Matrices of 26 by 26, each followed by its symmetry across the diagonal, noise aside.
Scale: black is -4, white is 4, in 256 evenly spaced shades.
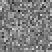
neither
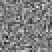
antisymmetric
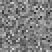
antisymmetric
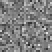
antisymmetric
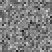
symmetric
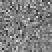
antisymmetric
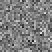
antisymmetric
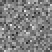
symmetric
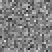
neither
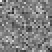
symmetric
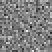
antisymmetric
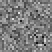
symmetric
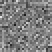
symmetric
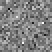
symmetric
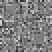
antisymmetric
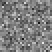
symmetric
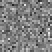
neither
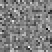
antisymmetric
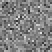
symmetric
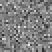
neither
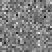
neither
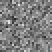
neither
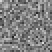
symmetric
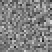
neither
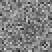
symmetric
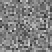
antisymmetric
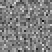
neither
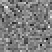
neither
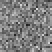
neither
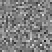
antisymmetric
